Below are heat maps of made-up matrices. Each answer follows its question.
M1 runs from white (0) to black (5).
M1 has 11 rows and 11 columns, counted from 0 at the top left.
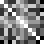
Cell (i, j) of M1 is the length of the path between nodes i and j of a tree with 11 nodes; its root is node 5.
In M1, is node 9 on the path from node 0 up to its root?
no
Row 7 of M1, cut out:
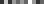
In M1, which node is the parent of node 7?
1
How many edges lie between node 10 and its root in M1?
3
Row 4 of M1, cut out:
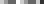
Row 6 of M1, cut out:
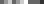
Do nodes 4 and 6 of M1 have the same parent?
yes
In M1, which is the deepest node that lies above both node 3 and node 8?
1
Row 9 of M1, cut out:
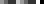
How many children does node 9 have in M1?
0
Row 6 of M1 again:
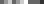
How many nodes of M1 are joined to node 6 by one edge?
2
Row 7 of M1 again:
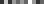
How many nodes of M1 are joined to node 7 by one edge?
1
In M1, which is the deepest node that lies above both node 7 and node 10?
1
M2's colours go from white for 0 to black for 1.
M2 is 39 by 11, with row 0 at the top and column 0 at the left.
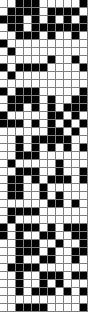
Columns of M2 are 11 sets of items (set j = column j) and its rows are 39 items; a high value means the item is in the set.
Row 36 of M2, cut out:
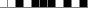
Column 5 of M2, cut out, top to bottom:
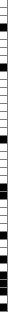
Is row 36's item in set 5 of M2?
yes
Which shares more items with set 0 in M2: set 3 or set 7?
set 3
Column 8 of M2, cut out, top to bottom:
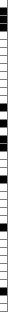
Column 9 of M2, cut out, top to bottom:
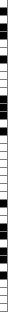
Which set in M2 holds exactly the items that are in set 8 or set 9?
6
